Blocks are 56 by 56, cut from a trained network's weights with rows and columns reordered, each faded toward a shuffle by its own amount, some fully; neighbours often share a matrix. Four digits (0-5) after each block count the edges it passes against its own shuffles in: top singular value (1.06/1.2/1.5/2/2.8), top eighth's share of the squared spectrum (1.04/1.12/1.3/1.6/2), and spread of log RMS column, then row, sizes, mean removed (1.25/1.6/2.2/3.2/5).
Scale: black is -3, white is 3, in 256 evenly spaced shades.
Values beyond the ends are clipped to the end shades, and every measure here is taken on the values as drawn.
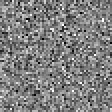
2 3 0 0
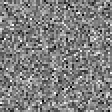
1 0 0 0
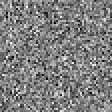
2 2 1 0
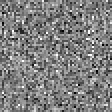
2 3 1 2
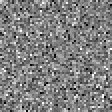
0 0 0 0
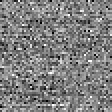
2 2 1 0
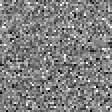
0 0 0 0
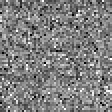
1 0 0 0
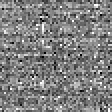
3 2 2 0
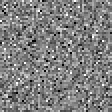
0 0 0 0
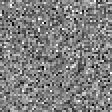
0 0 0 0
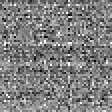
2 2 2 0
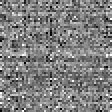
3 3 2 1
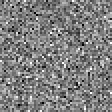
0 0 0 0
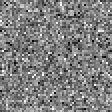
0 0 0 0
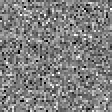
0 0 0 0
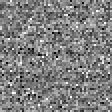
1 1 0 0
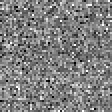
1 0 0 0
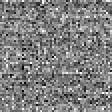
2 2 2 0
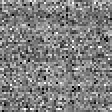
2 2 1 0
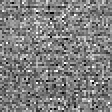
2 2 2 0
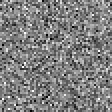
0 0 0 0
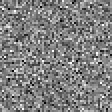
1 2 0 0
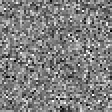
2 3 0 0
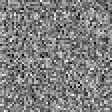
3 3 0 1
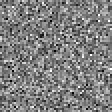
1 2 0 0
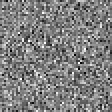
2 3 1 1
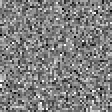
0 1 0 0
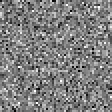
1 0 0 0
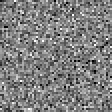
1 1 0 0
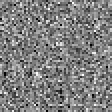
2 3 1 1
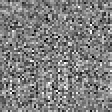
3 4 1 1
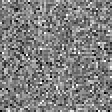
2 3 1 1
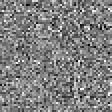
2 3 1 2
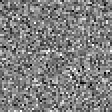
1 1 0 0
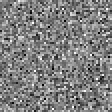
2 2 0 0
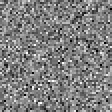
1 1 0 0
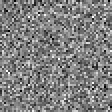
2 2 1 0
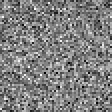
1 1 0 0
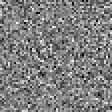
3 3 1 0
